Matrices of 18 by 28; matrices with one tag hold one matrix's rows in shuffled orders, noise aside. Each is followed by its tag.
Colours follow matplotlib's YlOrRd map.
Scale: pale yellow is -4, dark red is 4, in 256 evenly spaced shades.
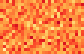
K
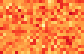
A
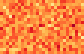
K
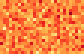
K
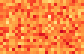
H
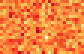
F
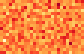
K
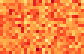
F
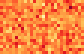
A
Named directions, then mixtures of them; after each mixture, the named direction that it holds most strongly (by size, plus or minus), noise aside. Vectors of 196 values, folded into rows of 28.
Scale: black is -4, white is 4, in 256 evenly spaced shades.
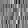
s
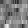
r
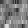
r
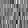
s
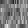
r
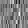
s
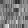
r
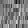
s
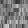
r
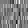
s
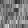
r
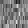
s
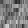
r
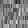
s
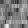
r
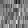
s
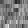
r
